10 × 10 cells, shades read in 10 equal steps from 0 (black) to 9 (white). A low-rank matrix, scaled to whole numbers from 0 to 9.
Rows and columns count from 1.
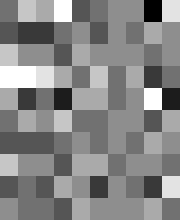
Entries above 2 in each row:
9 8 10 9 7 10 10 10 8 10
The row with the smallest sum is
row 2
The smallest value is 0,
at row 1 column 9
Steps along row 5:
down up down up same down up up down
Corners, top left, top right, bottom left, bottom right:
4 8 5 4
